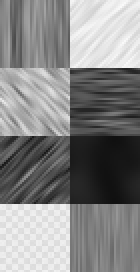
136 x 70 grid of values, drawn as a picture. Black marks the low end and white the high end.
It is made of 4 by 2 panels. Panel 1,1: middling, streaked downward. Panel 1,2: very high, slanting up to the right, faint in contrast. Panel 2,1: high, slanting down to the right. Panel 2,2: low, streaked across. Panel 3,1: low, slanting up to the right. Panel 3,2: very low, smooth, faint in contrast. Panel 4,1: very high, checkered, faint in contrast. Panel 4,2: middling, streaked downward, faint in contrast.
